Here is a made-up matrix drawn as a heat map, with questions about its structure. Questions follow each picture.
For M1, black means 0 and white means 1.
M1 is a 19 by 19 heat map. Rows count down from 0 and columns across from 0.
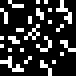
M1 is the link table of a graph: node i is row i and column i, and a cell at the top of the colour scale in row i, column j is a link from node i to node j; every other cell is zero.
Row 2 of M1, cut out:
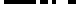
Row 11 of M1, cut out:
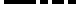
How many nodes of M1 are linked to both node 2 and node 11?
4
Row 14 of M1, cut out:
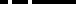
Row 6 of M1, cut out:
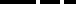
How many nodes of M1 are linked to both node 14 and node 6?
0
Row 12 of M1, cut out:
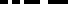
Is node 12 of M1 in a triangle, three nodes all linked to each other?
yes
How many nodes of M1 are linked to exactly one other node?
2
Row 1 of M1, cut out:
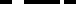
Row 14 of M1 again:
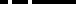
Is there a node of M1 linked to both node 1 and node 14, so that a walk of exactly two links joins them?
no
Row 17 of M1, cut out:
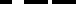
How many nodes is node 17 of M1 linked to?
4
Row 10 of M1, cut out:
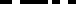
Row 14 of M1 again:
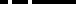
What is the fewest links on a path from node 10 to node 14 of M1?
3
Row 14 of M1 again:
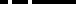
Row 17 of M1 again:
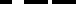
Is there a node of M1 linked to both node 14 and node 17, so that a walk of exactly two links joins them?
no
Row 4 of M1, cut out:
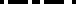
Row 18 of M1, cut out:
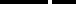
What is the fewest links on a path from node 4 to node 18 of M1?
3
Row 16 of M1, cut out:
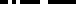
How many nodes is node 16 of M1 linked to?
4
